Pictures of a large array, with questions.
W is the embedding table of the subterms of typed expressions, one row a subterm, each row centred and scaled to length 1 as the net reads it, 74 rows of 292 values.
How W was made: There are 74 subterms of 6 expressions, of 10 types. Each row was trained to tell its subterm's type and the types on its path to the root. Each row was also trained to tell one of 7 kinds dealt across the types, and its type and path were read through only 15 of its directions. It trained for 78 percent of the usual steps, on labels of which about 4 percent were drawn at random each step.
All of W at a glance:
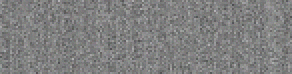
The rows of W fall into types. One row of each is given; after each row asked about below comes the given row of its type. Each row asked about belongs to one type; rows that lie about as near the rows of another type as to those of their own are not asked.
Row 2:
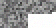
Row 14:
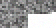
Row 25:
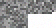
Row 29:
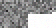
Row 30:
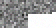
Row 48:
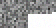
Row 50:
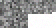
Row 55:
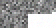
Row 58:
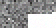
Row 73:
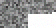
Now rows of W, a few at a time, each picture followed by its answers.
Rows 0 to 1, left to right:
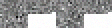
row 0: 48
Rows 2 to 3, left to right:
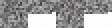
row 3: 50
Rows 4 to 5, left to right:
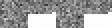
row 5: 2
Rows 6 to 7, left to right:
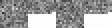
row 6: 14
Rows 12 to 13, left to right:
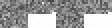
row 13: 73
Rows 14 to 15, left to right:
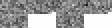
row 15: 58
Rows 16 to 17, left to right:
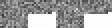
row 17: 14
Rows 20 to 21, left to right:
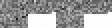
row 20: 55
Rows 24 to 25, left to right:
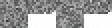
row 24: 48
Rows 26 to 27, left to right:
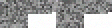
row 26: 50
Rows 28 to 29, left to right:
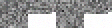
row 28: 48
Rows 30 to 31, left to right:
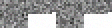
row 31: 30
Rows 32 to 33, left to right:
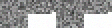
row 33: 48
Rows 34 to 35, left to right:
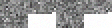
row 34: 2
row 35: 50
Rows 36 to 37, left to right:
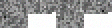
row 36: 30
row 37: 48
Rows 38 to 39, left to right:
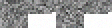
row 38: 50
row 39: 2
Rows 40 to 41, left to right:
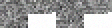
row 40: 14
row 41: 50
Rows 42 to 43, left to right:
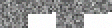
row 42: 50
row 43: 55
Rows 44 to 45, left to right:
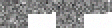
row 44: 55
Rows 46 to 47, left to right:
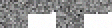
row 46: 55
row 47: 73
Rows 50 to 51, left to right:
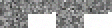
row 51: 73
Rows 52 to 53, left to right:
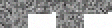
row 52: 55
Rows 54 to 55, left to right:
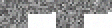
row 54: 14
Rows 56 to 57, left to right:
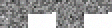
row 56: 14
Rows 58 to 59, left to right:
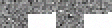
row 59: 73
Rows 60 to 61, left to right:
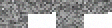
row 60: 14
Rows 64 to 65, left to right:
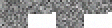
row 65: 48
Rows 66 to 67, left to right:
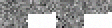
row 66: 50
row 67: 48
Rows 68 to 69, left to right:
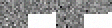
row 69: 73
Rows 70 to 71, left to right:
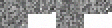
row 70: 30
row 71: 2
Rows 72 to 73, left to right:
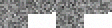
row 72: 14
